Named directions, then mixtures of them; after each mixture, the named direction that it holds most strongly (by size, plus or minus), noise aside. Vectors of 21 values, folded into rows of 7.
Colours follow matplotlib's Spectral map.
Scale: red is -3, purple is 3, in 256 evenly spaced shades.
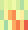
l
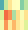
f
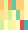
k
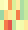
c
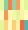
k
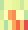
l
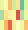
c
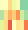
c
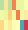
k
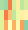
f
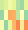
l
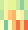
l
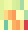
l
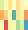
l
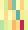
k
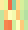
c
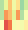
c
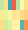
k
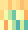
l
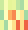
l
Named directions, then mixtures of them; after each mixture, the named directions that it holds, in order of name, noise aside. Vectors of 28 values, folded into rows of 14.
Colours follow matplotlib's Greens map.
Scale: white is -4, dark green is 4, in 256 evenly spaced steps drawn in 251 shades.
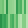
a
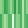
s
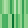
s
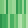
a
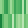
a, s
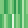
s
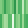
s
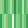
s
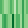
s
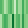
s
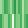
s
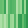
a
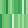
a, s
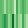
a, s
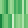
a, s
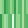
s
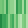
a
